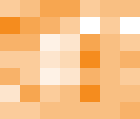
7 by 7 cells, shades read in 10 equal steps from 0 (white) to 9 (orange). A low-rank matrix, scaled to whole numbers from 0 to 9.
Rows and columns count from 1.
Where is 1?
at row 3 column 3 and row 5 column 3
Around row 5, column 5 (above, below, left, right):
9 9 2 5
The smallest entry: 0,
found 2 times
